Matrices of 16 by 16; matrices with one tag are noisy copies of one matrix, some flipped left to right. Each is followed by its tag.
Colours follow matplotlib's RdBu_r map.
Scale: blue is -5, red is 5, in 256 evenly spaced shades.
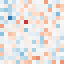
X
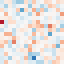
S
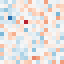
X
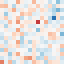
X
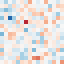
X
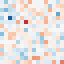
X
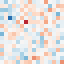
X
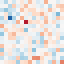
X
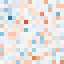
X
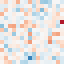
S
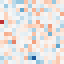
S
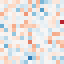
S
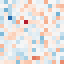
X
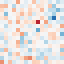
X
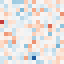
S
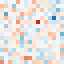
X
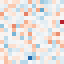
S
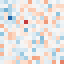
X
